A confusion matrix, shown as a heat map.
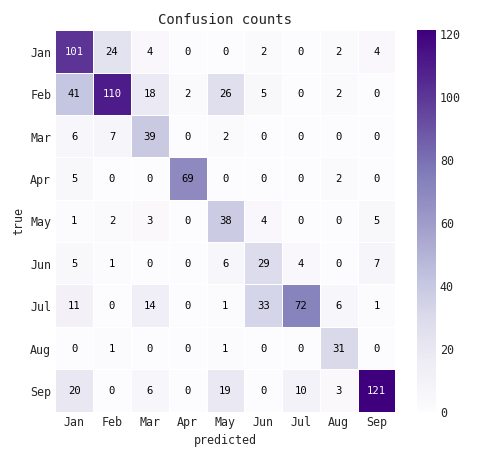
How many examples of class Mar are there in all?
54
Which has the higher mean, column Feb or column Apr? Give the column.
Feb
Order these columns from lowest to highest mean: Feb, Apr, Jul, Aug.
Aug, Apr, Jul, Feb
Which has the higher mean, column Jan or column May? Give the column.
Jan
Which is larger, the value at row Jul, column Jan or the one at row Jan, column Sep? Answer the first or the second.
the first
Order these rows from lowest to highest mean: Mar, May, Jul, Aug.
Aug, May, Mar, Jul
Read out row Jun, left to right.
5 1 0 0 6 29 4 0 7
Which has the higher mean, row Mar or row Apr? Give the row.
Apr
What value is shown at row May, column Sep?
5
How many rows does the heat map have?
9
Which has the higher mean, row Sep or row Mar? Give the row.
Sep
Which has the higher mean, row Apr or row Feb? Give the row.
Feb
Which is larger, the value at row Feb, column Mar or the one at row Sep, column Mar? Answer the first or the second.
the first
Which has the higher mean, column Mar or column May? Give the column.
May
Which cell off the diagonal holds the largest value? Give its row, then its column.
Feb, Jan
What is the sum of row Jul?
138
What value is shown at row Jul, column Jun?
33
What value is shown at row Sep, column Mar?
6
